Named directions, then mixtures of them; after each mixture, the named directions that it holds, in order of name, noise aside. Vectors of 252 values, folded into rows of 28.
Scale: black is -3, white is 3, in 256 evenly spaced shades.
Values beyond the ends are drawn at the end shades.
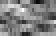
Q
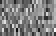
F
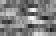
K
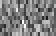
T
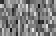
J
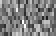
T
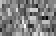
K, T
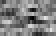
K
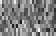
F, T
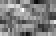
Q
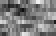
Q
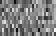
F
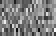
F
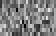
T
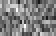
Q, T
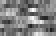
K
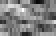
Q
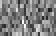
T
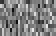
J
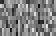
J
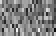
F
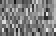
F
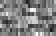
J, K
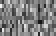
J, T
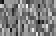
J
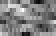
Q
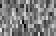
J, T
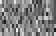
F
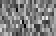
T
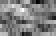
Q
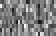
J, T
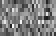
F, J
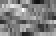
Q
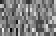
F, J
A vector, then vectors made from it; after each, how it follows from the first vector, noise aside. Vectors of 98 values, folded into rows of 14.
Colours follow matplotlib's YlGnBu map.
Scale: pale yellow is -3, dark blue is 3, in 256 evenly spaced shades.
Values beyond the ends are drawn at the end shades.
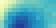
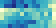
wrapped around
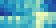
wrapped around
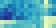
wrapped around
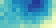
reversed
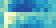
wrapped around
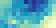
reversed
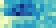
wrapped around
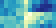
wrapped around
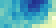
reversed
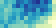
reversed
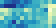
wrapped around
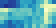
wrapped around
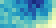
reversed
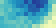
reversed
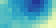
reversed
